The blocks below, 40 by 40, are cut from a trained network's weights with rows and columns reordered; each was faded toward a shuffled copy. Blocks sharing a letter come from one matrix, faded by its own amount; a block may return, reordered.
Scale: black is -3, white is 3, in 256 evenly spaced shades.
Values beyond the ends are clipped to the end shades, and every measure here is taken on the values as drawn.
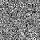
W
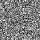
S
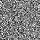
S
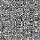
W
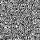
S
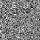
W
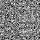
S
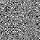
W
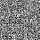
W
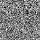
S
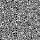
S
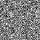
S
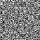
S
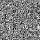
S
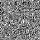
S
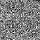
W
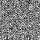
S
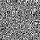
W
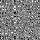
W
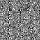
W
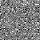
W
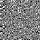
W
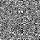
W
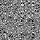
W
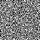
S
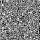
S
